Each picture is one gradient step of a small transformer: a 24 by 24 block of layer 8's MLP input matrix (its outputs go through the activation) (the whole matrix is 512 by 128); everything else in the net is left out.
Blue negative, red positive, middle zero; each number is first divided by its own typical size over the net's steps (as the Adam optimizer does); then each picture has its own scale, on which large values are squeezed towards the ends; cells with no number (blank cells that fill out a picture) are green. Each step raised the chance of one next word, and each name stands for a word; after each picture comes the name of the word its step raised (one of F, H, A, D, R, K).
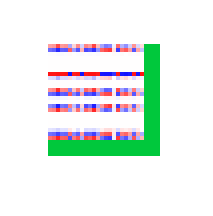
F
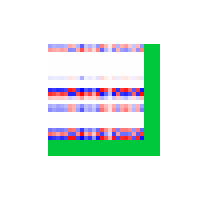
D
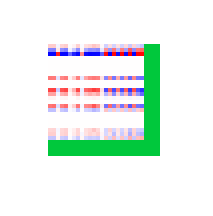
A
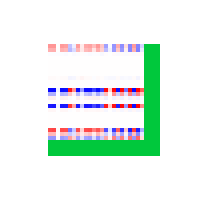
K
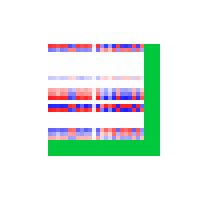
F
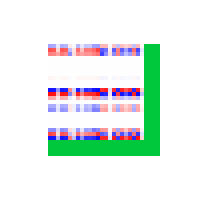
D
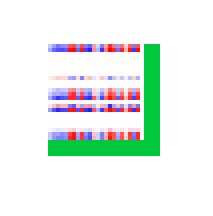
A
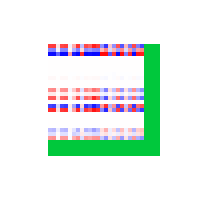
F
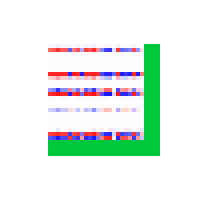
D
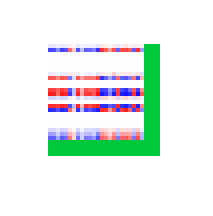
A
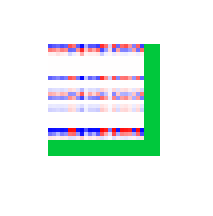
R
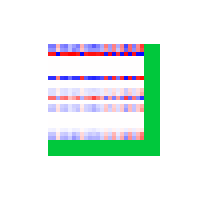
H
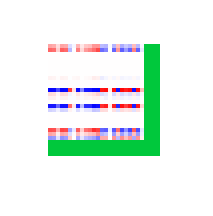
K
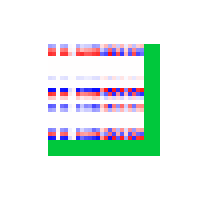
D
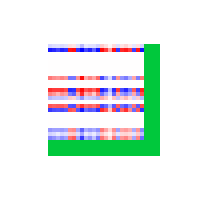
A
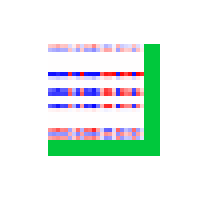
K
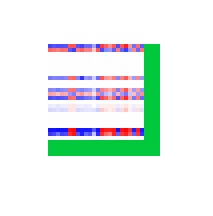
R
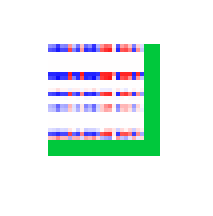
H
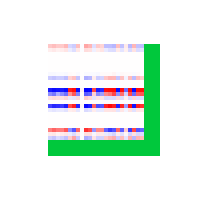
K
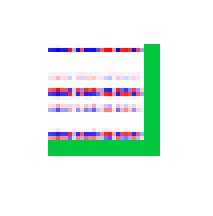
A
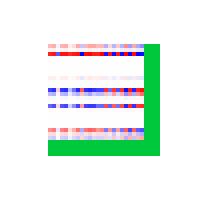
K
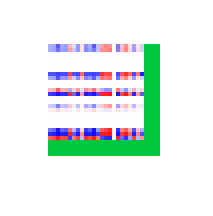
R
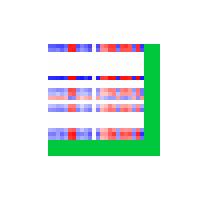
H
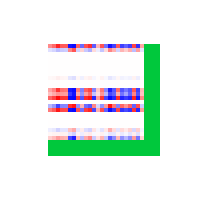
F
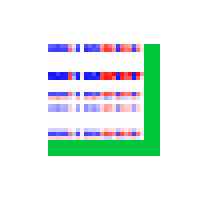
H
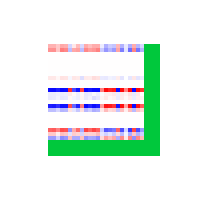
K
